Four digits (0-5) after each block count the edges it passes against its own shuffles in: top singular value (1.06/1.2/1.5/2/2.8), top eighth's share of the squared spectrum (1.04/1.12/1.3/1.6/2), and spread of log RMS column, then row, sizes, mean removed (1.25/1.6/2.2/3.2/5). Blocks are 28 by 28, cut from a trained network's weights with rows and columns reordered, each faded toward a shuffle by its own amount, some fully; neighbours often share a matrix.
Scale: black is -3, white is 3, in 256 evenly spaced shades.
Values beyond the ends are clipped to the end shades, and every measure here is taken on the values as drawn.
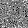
0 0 0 0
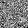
0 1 0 0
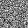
1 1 0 0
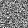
2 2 0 0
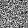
0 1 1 0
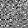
3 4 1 2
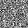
2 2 0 0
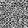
3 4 0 1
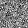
0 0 0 0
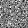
2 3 0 0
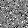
0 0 0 0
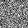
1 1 0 0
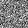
0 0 0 0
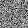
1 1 0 0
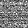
2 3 0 0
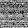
3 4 1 2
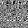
3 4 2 2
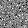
0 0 0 0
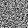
1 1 0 0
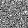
0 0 0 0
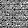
2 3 0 0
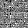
2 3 1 0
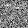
0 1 0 0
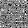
1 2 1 0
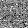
1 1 0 0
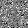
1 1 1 0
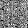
2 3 0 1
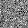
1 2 0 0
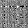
3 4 1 2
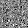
1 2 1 0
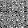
2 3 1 2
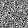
0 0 0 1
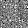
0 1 0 1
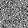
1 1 0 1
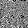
1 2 0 1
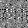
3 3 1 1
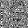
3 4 1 1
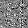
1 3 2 0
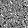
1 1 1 0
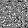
2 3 0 0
